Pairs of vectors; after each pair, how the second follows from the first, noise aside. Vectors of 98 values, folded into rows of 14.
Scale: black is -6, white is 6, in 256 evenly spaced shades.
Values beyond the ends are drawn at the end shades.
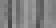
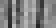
scaled up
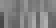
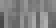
copied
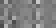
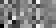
scaled up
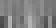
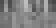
reversed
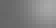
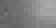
copied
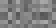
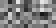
scaled up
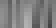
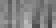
copied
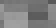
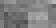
negated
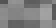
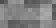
copied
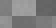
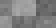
copied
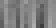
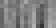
copied
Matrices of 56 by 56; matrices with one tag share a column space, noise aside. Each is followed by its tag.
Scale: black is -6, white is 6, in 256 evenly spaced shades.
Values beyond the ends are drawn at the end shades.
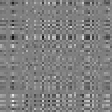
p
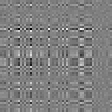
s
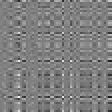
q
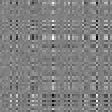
p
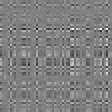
s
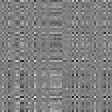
q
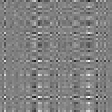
q
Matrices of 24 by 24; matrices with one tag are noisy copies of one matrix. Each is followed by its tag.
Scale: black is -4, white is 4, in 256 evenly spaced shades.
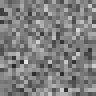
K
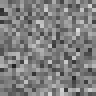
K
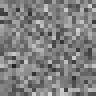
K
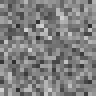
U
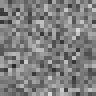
K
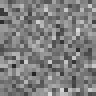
K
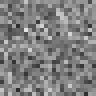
U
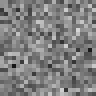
K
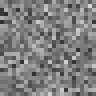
K
